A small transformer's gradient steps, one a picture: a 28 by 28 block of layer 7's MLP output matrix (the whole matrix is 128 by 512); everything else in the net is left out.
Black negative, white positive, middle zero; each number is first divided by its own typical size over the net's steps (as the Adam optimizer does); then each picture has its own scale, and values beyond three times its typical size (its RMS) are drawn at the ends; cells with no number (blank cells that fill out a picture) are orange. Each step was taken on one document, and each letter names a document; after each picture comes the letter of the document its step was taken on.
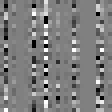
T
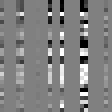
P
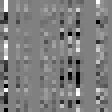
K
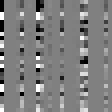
P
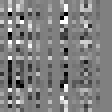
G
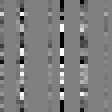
P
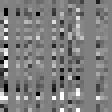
K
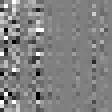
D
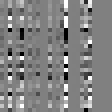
G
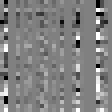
K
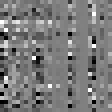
D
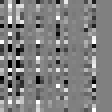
G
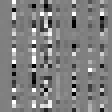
T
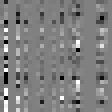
K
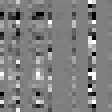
D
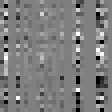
K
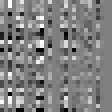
G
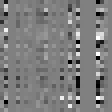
K
